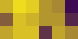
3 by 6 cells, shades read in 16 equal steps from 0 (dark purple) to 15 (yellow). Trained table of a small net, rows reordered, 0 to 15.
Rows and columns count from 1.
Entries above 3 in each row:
5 5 5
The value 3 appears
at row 3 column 4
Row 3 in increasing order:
3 9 11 11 13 13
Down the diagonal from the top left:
12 13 13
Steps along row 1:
up down down down down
